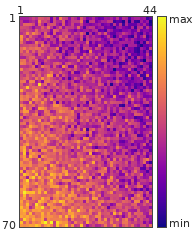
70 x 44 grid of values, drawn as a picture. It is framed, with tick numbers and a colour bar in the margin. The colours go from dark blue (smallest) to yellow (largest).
No regular stripes run through it. The ninth with the highest average is the bottom left. The grain is fine, like static. The top right is the ninth with the lowest average. The field climbs toward the bottom left. Neither half mirrors the other.
